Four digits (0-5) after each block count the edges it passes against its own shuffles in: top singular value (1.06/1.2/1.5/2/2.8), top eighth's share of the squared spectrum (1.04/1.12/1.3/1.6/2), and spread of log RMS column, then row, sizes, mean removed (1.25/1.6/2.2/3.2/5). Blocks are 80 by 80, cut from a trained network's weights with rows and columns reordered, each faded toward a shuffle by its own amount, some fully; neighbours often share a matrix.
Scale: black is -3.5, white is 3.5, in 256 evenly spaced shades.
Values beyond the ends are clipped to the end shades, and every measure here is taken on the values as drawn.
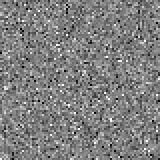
0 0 0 0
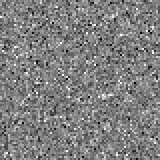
0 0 0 0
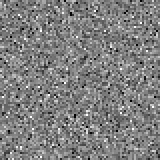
0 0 0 0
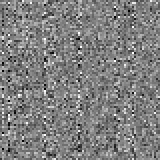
3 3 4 1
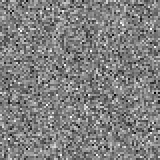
0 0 0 0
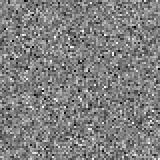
0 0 0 0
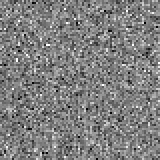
1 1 0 0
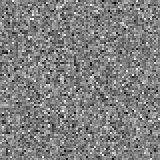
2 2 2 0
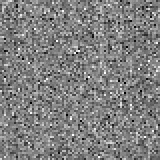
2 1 0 0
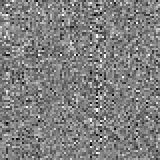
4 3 3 1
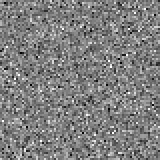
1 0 0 0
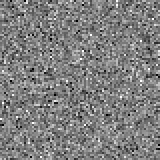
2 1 1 0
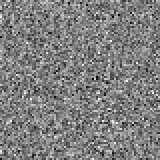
2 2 1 1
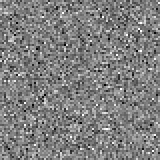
1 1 0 0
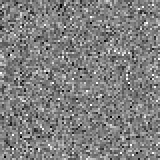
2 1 1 0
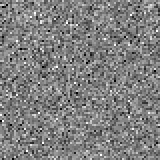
1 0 0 0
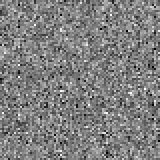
3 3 2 0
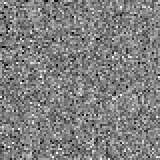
1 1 0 0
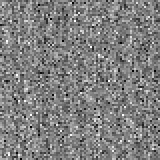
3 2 0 1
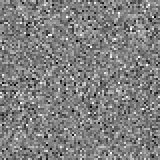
1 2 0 1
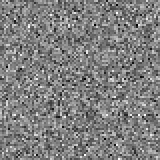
3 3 1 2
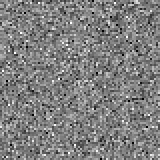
1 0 0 0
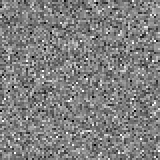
1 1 0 0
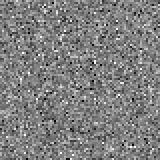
0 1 0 0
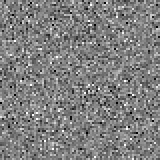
1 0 0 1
